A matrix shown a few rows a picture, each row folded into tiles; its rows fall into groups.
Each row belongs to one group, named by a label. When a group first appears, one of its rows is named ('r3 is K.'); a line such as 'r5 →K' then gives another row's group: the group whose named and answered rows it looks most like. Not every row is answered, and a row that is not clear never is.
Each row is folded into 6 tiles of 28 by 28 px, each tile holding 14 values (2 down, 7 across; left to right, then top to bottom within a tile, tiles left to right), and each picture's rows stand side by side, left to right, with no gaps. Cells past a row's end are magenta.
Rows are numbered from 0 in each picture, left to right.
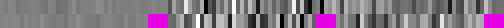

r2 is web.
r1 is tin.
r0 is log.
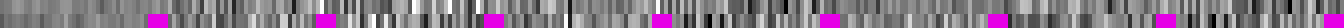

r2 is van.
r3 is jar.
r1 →jar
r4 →web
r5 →web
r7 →web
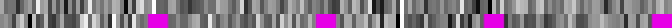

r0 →jar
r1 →web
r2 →tin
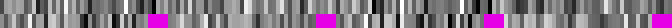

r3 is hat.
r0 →tin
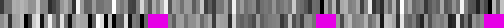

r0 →van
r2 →tin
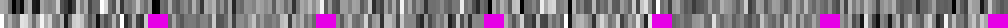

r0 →hat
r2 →tin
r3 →jar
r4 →web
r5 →web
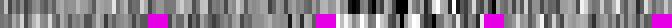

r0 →van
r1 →log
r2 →hat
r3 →van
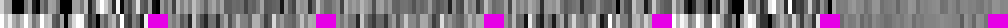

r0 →hat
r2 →web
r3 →web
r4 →hat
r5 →log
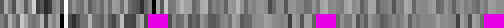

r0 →tin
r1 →log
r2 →log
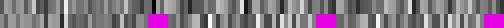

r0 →tin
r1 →web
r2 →web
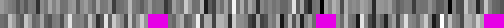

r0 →web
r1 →tin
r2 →web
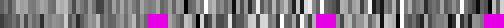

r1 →jar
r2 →tin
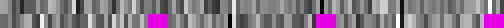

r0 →web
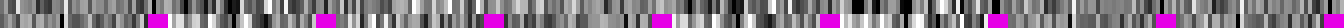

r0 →tin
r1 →hat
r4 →hat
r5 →hat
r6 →tin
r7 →tin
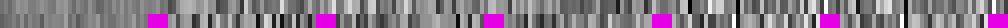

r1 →van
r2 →log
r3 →web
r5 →jar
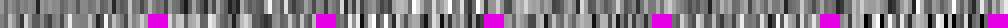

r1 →hat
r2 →van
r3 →van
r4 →web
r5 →van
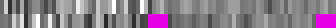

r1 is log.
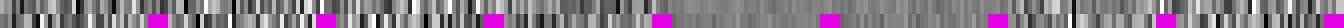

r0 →web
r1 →jar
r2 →van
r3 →web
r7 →van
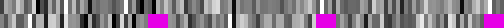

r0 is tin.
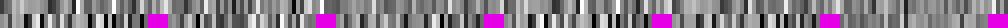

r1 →jar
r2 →van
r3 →van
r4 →van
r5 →jar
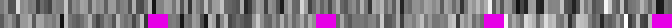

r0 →tin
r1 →web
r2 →jar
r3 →hat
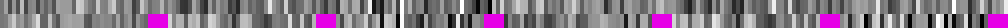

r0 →van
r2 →tin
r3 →log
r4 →hat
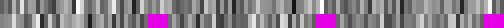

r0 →van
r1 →jar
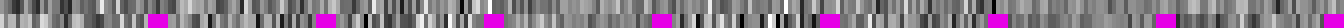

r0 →hat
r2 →jar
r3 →van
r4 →van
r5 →tin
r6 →log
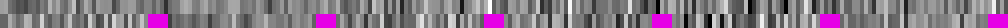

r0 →web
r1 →log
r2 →jar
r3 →tin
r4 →web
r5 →jar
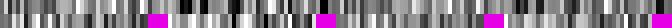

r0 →van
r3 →hat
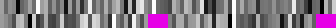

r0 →jar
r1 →tin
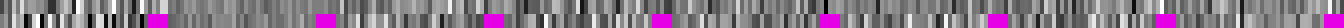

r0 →van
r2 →van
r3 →web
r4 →tin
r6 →jar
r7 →jar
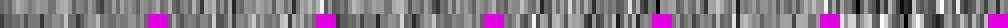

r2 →log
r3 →tin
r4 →jar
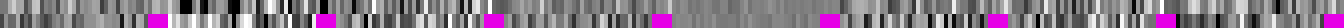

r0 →log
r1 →hat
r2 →jar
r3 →van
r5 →van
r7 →log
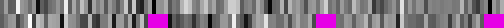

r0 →tin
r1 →log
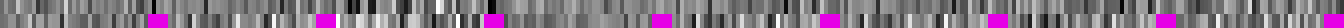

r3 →log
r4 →web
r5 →web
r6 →web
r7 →web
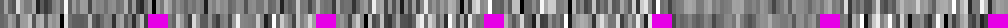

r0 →tin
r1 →web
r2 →jar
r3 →jar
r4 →log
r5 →van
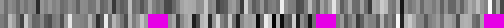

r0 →web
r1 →van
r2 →jar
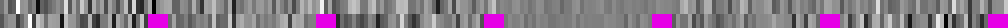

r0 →tin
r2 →log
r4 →log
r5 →van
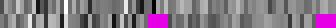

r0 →tin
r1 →log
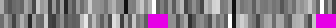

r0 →jar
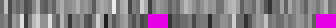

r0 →van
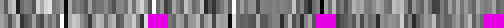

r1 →tin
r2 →log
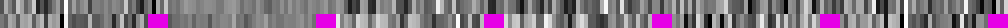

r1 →log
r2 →hat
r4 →web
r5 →tin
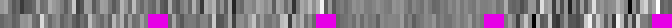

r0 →web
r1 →jar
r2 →log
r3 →jar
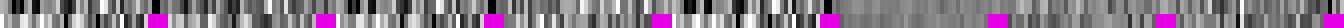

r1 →hat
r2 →hat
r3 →van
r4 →hat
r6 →log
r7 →tin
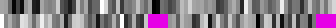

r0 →hat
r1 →van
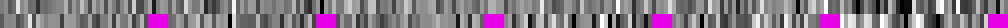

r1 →tin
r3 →van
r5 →hat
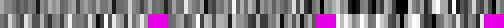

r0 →web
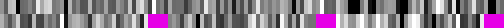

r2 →hat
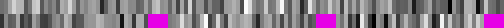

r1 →van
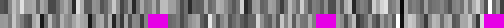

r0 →van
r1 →web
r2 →jar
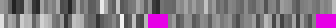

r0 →hat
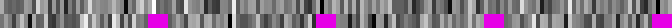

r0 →jar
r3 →tin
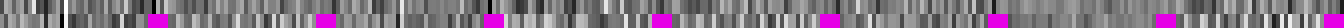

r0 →tin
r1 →web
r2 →tin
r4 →web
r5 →tin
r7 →web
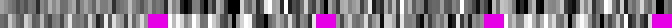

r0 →web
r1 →hat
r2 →tin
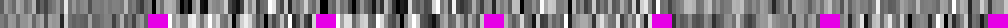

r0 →tin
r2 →hat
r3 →jar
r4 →log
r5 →van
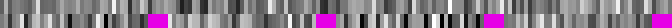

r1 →hat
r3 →van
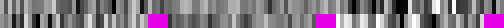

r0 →web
